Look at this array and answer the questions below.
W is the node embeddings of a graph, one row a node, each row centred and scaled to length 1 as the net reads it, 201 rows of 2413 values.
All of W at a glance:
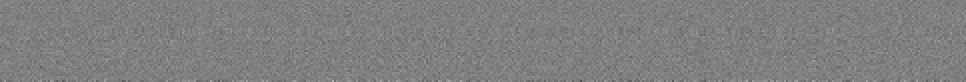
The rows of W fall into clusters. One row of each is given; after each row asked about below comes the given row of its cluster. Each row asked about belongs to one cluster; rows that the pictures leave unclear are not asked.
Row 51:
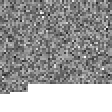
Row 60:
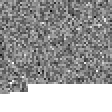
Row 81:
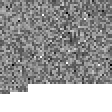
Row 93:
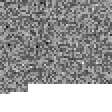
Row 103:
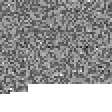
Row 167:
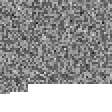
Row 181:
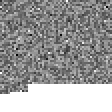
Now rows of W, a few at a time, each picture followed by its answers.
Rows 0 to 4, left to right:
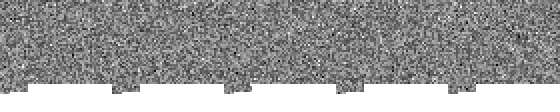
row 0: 93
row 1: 103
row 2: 60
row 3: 167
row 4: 81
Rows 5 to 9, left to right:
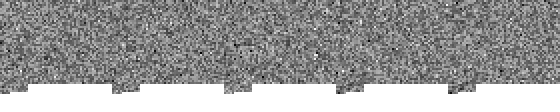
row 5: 81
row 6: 51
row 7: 60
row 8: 181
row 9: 181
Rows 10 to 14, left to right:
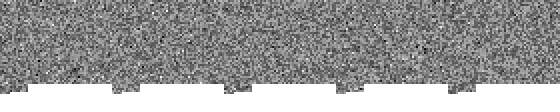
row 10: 103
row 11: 93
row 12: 103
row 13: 51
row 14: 181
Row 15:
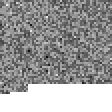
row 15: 81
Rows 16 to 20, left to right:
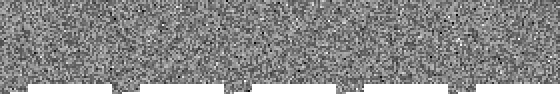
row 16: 81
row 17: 51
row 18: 60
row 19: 167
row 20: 81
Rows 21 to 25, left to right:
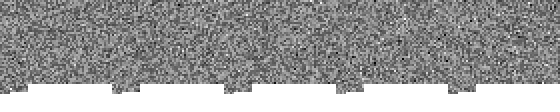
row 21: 103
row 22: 93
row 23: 93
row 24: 60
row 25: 81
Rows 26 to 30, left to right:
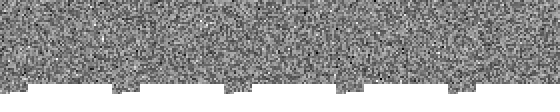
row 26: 60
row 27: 93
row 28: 167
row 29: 60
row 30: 93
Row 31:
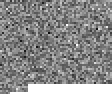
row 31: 93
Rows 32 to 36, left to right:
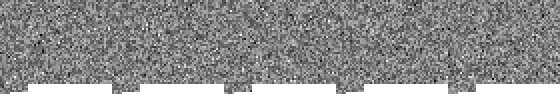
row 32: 51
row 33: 51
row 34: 181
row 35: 51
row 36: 60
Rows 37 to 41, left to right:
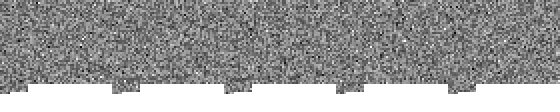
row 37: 103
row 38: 167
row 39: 167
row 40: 181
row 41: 51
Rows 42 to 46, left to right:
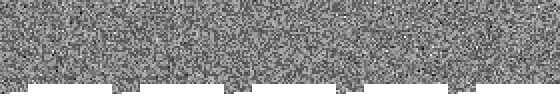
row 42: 167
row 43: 167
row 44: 103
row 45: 103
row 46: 93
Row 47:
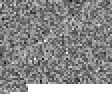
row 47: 60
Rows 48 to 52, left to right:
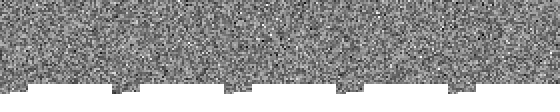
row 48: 60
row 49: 181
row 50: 51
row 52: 93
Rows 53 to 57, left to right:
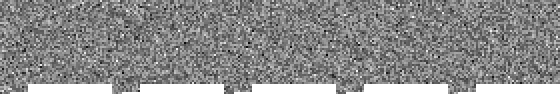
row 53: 103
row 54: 167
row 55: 103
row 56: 81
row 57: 167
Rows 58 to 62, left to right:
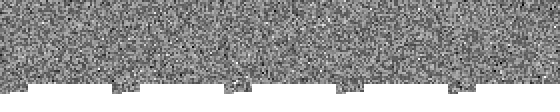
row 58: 60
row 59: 51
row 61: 167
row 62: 81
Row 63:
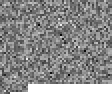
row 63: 51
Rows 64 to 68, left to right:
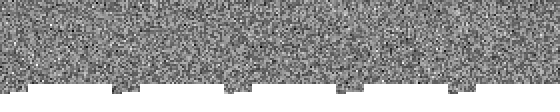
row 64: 103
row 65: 103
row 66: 93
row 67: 81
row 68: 81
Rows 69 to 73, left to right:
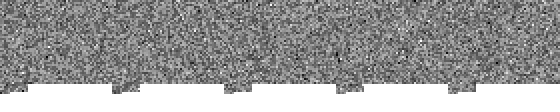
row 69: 181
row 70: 181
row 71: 93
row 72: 60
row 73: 93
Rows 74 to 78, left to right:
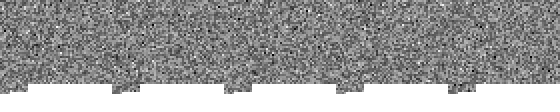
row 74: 93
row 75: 181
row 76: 93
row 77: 93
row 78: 181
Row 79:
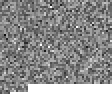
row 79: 103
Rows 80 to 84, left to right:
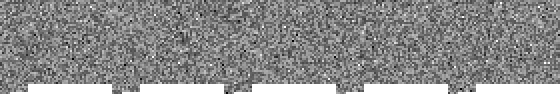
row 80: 93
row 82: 181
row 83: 93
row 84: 93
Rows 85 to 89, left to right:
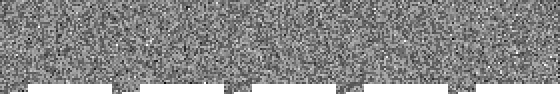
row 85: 181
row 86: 51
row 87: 181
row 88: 181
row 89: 81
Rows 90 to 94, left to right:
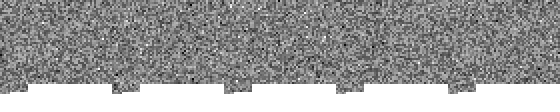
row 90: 60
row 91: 51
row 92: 167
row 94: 60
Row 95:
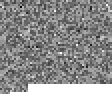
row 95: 93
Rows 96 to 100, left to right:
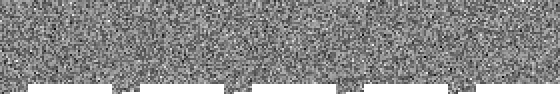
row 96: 167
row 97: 93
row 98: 93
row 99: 167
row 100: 103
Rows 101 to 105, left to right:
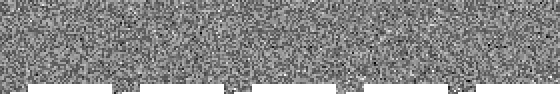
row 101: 103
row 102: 167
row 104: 60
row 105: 103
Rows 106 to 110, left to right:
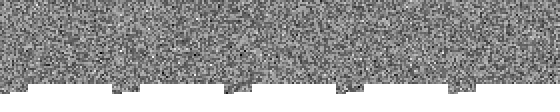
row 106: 81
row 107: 81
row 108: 181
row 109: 103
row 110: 167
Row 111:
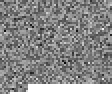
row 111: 93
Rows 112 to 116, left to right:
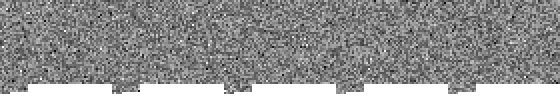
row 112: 81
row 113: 181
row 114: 103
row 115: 60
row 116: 93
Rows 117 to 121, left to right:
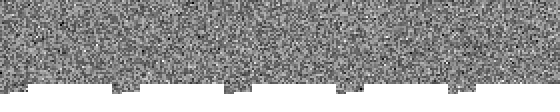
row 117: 181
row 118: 51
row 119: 103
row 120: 81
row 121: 93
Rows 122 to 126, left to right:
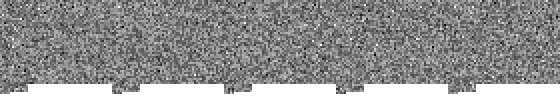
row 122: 181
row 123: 81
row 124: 60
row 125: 103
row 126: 167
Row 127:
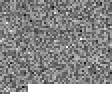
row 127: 103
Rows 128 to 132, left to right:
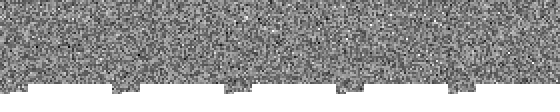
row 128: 93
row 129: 93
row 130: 167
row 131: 81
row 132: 60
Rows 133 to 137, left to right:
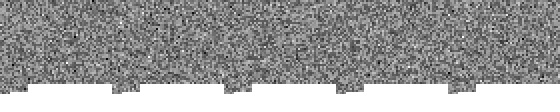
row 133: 81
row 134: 167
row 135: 93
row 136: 51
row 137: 167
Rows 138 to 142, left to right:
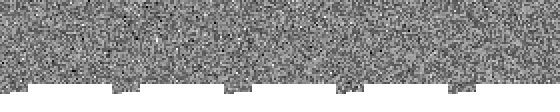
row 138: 103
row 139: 167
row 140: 103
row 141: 103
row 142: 181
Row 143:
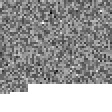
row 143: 60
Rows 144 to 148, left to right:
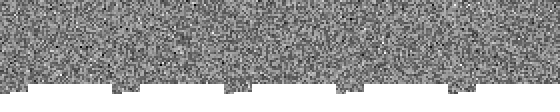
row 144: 103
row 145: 81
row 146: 167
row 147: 93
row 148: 81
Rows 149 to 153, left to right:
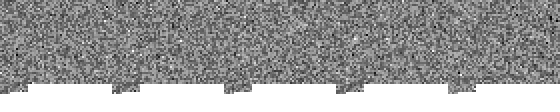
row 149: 181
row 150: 181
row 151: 60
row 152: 181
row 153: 167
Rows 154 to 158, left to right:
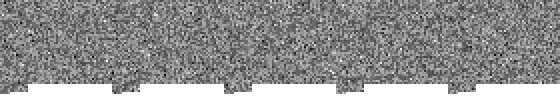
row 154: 181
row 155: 181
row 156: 51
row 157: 167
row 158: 51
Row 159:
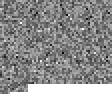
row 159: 181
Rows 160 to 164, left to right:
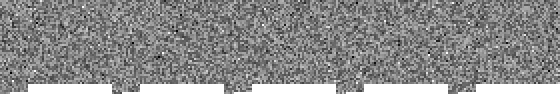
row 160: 167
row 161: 81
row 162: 51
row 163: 60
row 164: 181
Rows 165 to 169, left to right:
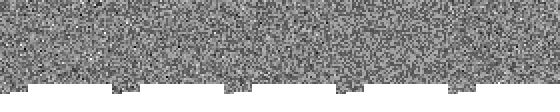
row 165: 103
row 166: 103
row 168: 103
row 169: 93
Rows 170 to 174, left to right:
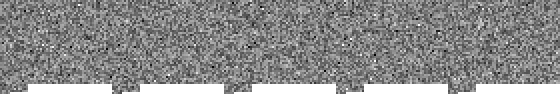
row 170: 51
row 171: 103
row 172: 181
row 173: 103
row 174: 51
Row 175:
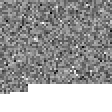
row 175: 60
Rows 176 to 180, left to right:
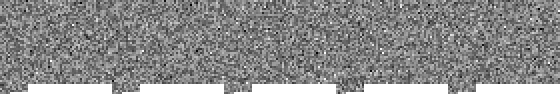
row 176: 51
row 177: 51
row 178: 167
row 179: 167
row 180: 93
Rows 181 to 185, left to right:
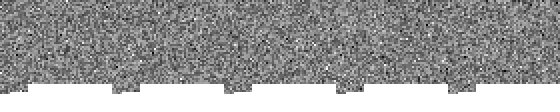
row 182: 93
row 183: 51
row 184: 81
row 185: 60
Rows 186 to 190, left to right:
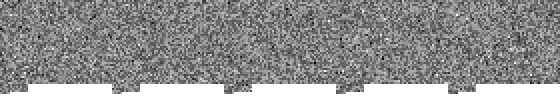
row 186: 60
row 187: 93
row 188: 181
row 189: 181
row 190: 81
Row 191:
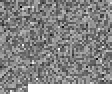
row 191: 93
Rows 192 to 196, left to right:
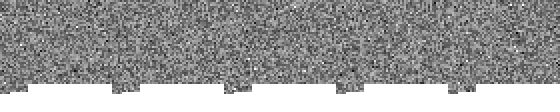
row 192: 103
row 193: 51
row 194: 103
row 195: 51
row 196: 81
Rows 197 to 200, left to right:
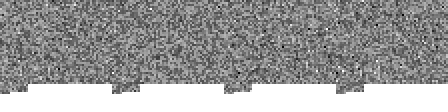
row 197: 81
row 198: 181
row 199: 93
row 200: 181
